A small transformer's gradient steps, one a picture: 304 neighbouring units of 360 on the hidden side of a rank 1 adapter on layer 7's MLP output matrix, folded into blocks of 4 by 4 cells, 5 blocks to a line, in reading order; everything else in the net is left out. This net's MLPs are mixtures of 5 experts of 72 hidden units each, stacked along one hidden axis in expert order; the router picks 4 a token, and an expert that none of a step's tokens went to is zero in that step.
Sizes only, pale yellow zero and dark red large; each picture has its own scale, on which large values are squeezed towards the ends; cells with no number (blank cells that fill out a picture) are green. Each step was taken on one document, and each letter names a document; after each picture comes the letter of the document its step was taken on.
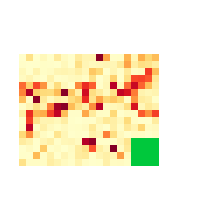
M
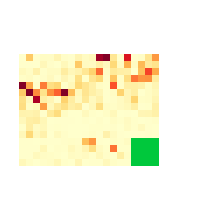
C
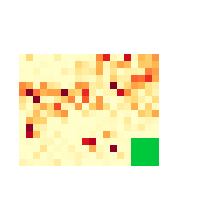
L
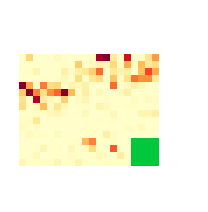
C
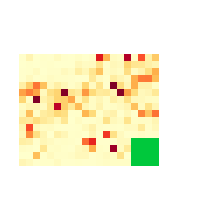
M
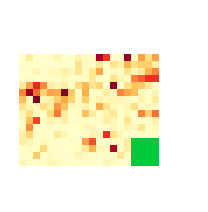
M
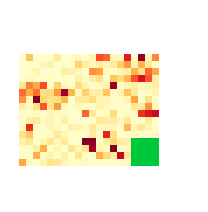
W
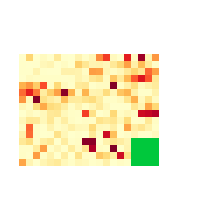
W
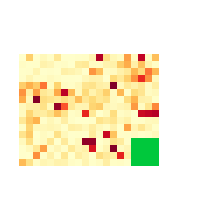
W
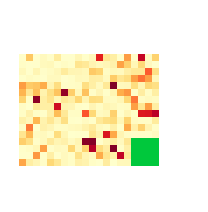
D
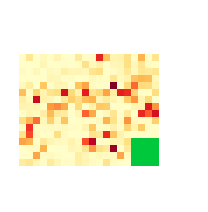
D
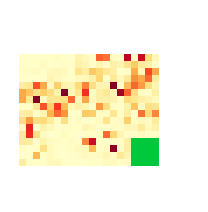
M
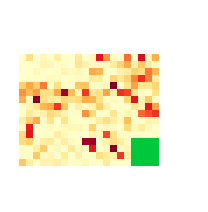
W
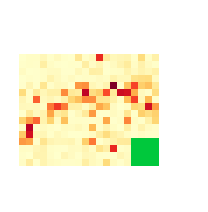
D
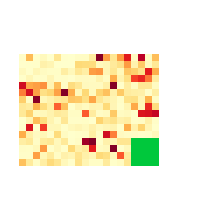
D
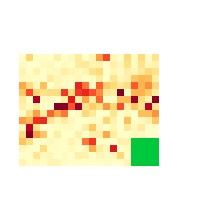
L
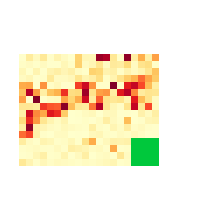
W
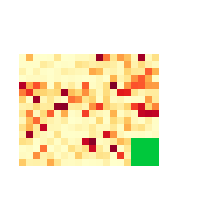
D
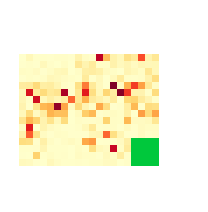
M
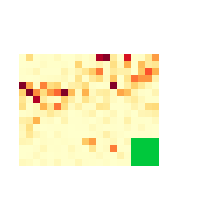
C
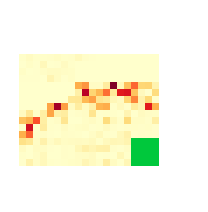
D
